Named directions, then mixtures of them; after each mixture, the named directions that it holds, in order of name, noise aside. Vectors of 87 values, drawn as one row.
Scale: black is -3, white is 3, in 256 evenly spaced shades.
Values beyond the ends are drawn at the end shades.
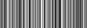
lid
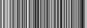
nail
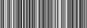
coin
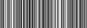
coin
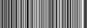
nail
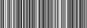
coin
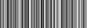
lid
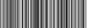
coin, lid, nail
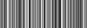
lid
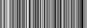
lid, nail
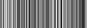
coin, nail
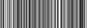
coin, nail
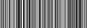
coin, lid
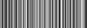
lid, nail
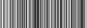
nail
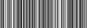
coin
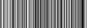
nail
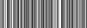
coin, lid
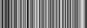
nail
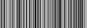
lid, nail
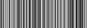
coin, lid, nail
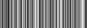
nail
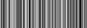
coin, lid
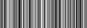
lid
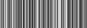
coin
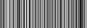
coin, lid, nail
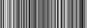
coin, nail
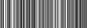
coin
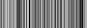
coin, lid, nail
